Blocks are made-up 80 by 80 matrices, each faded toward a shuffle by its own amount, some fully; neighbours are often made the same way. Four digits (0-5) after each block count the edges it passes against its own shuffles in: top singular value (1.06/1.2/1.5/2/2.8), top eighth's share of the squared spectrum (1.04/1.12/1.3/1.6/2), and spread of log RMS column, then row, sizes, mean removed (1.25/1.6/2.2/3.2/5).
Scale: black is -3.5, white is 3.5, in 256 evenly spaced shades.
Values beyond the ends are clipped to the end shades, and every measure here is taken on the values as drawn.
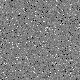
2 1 0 0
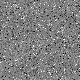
1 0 0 0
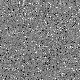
2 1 0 0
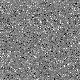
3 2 0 0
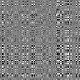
5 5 4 4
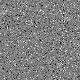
2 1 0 0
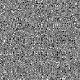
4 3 2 1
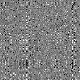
4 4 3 2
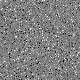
0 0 0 0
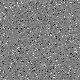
1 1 0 0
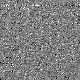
3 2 0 1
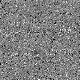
3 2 1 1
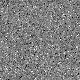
0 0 0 0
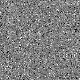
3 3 1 1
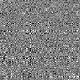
4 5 2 3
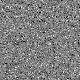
3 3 0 1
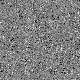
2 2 0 0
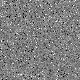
1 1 0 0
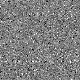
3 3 1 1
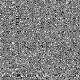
3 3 1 2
